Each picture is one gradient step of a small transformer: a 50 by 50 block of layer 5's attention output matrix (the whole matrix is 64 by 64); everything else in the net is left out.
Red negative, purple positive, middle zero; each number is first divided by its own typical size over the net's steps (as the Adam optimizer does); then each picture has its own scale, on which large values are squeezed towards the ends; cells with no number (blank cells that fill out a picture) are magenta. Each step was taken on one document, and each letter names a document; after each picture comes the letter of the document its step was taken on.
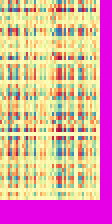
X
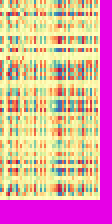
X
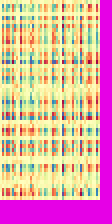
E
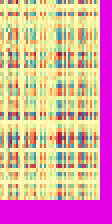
X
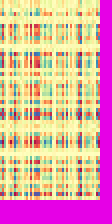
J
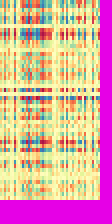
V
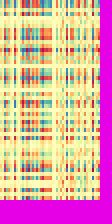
V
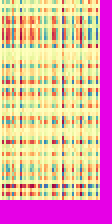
E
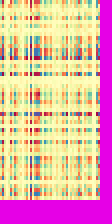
J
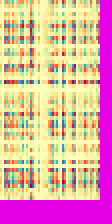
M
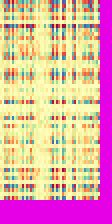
M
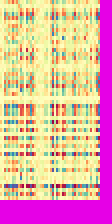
M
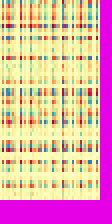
E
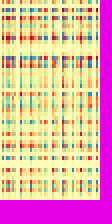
E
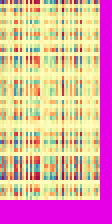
J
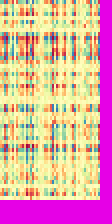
M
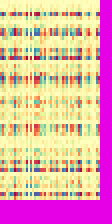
J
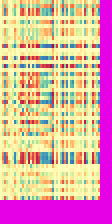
V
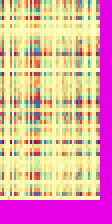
J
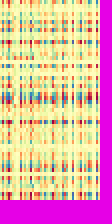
E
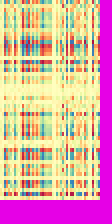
V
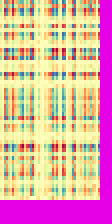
M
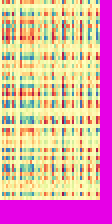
E
